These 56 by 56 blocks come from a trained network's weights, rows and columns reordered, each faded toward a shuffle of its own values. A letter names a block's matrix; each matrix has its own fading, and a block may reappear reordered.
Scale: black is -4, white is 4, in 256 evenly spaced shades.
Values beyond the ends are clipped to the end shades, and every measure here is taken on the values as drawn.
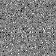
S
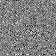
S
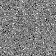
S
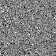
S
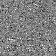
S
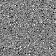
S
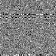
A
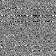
A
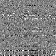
A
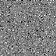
S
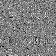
S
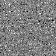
S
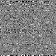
A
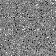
S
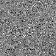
S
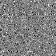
S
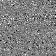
S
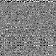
A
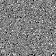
S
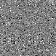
S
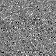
S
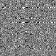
A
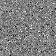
S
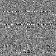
A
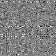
A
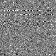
A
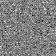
S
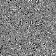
S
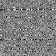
A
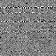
A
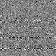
A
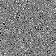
S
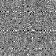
A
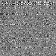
A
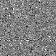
S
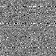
A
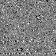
S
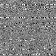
A
